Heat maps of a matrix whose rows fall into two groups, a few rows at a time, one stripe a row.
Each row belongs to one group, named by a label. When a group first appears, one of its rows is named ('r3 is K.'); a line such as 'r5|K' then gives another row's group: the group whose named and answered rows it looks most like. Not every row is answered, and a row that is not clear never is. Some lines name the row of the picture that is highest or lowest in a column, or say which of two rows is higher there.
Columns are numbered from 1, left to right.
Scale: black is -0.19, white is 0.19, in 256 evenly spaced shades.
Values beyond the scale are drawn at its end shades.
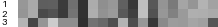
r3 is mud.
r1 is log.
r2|log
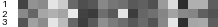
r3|mud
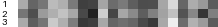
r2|mud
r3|mud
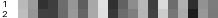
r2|log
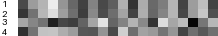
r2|mud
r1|mud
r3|log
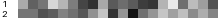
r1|mud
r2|log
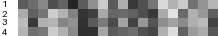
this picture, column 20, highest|1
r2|mud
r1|log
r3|mud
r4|mud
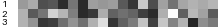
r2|mud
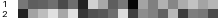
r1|log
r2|mud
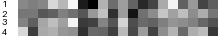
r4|mud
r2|log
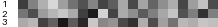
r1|mud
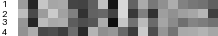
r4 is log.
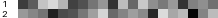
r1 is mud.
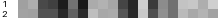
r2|log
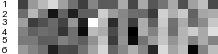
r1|mud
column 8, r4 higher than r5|Yes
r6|log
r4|log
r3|log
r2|log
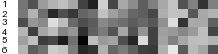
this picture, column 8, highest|5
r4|mud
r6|mud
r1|mud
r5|log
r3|mud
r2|log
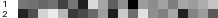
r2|mud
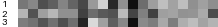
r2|mud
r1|log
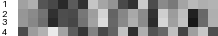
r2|log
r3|log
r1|log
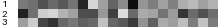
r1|log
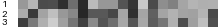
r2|mud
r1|log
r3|mud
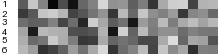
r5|mud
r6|log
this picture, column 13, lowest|5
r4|mud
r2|mud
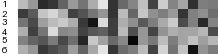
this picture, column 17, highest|6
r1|log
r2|mud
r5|log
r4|mud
